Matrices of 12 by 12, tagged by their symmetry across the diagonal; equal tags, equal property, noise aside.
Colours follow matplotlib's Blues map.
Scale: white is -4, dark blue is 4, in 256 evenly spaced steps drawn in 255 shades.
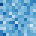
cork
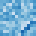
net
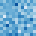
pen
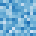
cork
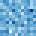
pen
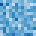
cork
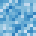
net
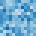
cork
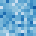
pen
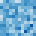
net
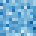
pen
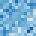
net
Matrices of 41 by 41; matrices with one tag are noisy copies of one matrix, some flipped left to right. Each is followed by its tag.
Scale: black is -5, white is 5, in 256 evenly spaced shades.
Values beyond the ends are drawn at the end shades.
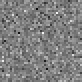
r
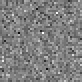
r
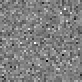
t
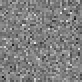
t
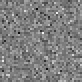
r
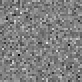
t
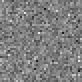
r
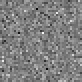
r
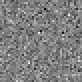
r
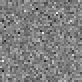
r
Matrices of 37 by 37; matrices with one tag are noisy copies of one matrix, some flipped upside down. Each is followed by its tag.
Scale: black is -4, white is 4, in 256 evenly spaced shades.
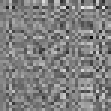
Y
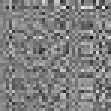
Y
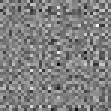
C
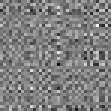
C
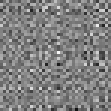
C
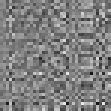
Y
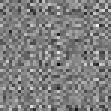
C
